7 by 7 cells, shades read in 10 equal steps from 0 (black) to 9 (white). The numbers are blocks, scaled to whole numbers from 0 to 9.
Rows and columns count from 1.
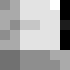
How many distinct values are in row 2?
3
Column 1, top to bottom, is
5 6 6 5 6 4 4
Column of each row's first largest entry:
6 3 5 3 3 6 7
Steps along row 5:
same up same same same down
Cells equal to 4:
4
